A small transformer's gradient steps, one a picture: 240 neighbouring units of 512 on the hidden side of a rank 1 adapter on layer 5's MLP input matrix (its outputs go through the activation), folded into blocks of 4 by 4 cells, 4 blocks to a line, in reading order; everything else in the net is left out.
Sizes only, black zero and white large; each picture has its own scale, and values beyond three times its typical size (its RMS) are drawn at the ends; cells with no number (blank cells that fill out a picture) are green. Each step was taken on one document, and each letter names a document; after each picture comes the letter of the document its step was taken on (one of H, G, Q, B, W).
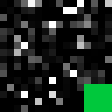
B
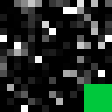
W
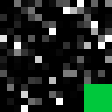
W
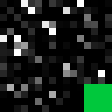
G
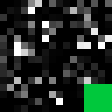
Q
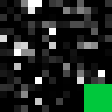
G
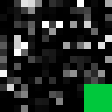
Q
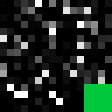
B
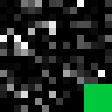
G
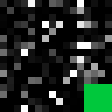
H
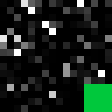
G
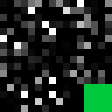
B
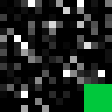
G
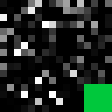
B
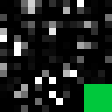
B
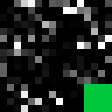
W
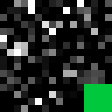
Q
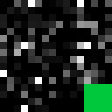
H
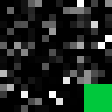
H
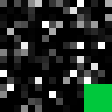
H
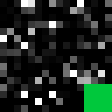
G
